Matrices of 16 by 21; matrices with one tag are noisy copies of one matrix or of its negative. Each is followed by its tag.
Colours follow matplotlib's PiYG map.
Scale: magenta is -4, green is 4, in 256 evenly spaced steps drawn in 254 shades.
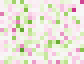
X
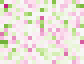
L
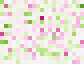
L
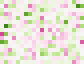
L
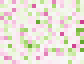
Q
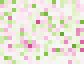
Q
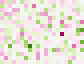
Q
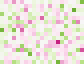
X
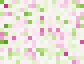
L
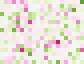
X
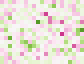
Q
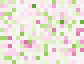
Q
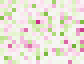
Q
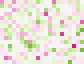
Q
